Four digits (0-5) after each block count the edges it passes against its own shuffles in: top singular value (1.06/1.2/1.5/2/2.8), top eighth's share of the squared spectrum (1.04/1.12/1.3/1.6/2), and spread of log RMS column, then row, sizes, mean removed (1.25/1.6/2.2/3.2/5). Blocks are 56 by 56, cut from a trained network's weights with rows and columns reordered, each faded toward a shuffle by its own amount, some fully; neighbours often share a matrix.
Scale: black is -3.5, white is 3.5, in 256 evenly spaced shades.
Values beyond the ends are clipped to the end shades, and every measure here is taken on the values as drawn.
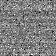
2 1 0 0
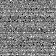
3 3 1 1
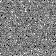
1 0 0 0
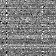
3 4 2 1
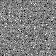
0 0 0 0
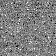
0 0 0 0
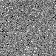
0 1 0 0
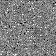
0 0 0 0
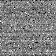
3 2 1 0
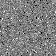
0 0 0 0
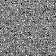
0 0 0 0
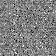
1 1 1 0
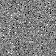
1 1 0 0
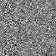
3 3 2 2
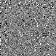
2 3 2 1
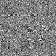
3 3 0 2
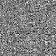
3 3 1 2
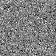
2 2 0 1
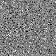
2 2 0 1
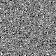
1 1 0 1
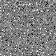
2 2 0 1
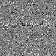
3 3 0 2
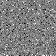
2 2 0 2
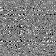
3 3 0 3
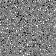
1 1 0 1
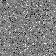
1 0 0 0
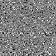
3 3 0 2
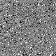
2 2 0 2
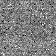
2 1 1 0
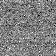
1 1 0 0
